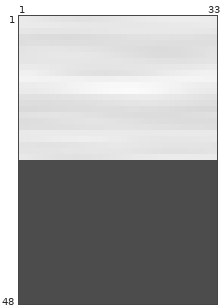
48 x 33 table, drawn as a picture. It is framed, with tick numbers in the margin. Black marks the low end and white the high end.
The table splits into 2 rows of 1 panel. Panel 1,1: very high, streaked across, faint in contrast. Panel 2,1: low, flat.
